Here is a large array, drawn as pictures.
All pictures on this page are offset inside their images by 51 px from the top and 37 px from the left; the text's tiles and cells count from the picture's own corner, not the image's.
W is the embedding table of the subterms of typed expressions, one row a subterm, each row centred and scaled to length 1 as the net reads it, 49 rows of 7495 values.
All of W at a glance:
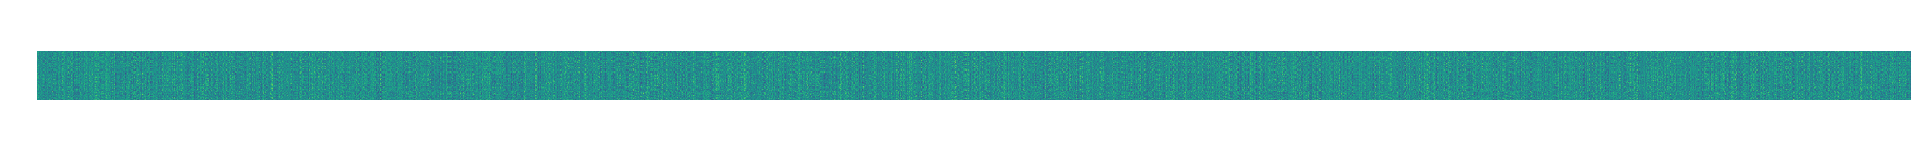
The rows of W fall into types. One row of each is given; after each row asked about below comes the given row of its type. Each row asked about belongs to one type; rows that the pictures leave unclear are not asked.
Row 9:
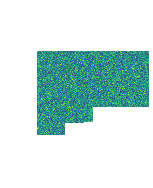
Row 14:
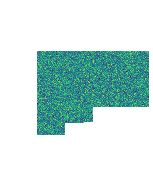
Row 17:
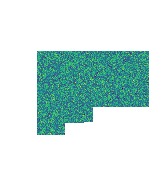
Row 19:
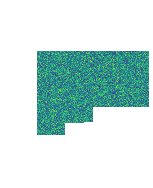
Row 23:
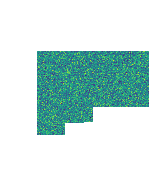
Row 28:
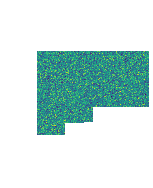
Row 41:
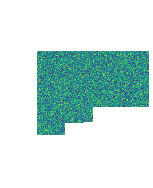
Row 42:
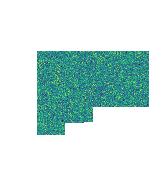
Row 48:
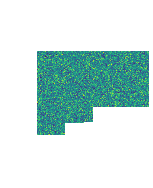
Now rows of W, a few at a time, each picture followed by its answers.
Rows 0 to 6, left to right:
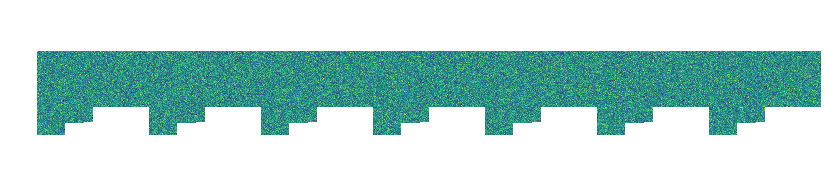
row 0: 41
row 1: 17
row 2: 19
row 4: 19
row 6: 48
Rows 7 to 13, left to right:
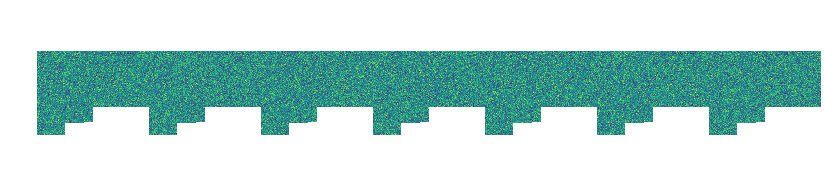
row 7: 23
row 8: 17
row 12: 48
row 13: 19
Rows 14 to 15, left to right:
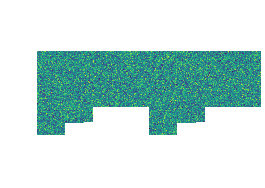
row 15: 17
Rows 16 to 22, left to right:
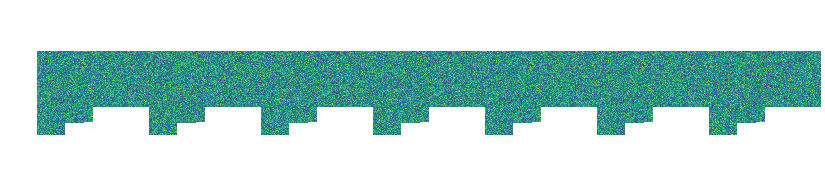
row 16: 9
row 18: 19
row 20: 9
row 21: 9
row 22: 17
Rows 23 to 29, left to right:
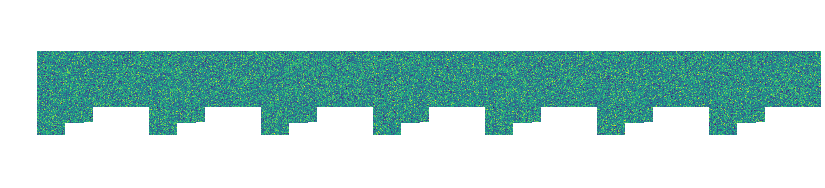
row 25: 17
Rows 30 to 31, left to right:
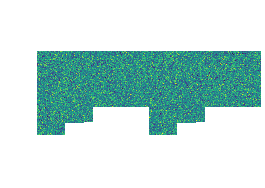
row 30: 41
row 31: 48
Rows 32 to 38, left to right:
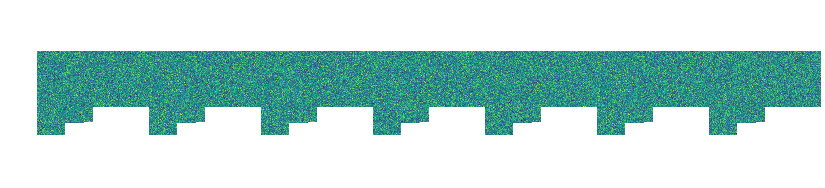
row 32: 23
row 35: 14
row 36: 14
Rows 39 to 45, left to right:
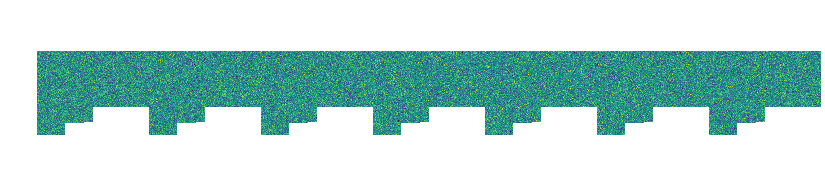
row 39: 19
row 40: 48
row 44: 41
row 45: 9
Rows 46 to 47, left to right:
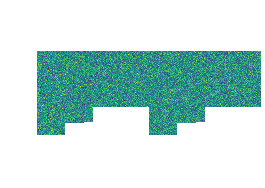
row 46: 14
